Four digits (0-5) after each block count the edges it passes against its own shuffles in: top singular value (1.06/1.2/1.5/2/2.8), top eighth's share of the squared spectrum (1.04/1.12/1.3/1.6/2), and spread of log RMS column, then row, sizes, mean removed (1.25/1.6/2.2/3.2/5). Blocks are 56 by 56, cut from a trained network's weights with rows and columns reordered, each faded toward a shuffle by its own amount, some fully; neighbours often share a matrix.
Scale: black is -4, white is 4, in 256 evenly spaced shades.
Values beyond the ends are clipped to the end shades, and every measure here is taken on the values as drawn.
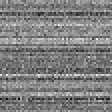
5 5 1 4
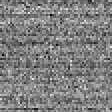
3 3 0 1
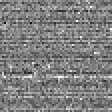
4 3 1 2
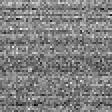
4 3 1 2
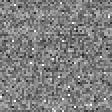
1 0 0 0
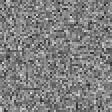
0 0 0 0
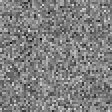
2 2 0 0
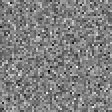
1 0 0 0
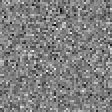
2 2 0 0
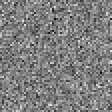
0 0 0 0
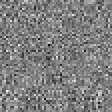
4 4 2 3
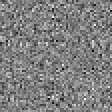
3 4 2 1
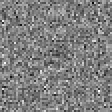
3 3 1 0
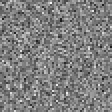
2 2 0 0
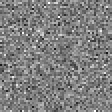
2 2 0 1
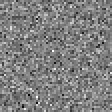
2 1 0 0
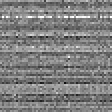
5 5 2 3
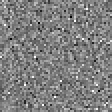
0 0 0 0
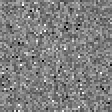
0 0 0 0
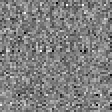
3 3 0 2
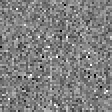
2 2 0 1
